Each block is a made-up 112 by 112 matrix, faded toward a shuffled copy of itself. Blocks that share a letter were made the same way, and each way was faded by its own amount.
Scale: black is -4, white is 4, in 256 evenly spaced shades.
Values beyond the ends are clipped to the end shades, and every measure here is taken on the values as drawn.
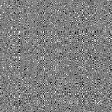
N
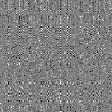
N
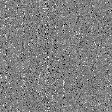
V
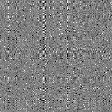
N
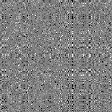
N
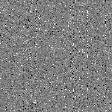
V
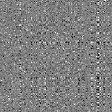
N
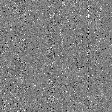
V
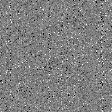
V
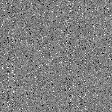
V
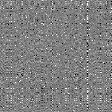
N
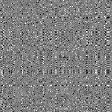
N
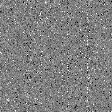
V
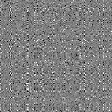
N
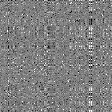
N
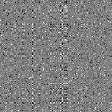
N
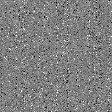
V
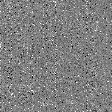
V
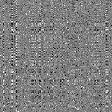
N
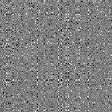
N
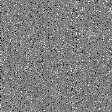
V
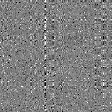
N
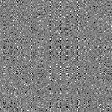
N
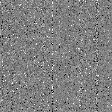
V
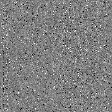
V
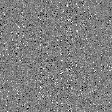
V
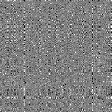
N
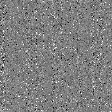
V
